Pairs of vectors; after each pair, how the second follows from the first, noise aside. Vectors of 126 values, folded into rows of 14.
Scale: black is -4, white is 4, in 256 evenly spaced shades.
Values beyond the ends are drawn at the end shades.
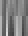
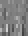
partly zeroed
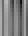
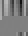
partly zeroed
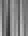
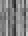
wrapped around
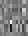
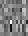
copied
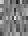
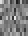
copied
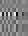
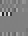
partly zeroed
